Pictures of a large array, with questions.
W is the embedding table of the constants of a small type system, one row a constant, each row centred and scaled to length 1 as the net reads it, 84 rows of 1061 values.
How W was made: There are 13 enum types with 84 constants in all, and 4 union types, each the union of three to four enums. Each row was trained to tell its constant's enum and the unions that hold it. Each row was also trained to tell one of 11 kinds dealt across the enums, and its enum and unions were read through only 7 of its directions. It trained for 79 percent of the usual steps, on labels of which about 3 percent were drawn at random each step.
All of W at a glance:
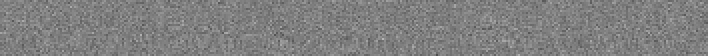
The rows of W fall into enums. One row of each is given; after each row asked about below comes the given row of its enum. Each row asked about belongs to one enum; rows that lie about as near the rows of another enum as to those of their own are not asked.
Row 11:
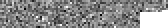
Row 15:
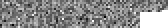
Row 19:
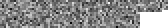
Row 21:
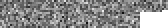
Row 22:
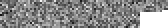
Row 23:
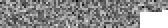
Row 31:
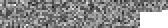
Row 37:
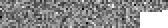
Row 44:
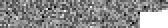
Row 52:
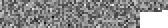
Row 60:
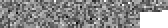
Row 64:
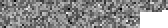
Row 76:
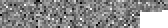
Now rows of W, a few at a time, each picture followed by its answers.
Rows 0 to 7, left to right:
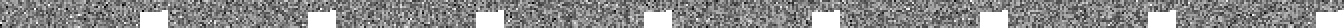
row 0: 15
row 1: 52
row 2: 37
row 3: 37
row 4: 23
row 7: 31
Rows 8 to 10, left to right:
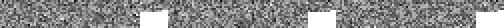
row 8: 21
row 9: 60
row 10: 23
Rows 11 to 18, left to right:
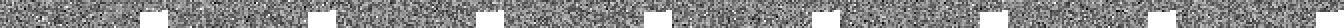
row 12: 15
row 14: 64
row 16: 60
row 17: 76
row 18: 19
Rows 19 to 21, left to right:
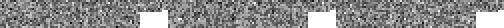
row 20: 15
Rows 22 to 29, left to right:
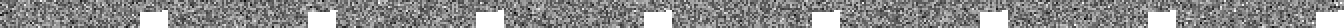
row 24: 31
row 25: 52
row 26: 19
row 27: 23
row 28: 37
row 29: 60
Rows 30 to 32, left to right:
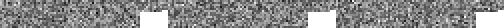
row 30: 23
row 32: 19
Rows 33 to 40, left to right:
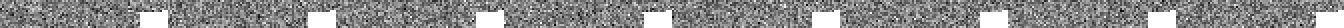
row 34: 22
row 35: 64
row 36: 31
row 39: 21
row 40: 52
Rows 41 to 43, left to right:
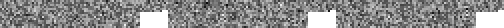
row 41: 52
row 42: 44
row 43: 64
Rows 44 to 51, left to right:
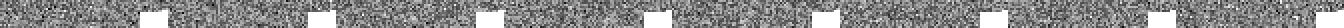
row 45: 19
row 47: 23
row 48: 15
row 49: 31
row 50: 23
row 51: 37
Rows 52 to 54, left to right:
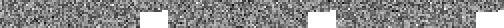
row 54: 37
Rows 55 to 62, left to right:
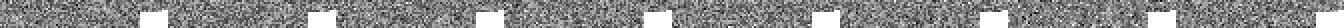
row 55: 44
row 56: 31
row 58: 22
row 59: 64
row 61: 60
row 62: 19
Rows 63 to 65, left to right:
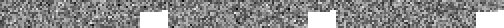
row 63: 44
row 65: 19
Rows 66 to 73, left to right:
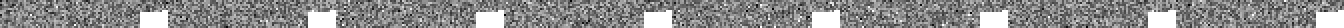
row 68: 52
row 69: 60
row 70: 21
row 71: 64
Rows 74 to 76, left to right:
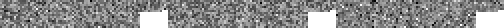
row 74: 11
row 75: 21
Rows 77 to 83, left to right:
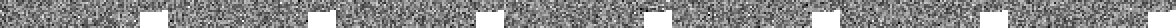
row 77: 21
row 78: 64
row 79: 15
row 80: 60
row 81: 21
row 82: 52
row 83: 15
